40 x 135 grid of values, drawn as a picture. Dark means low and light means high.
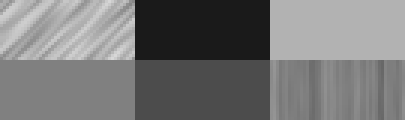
The table splits into 2 rows of 3 panels. Panel 1,1: high, slanting up to the right. Panel 1,2: very low, flat. Panel 1,3: high, flat. Panel 2,1: middling, flat. Panel 2,2: low, flat. Panel 2,3: middling, streaked downward, faint in contrast.
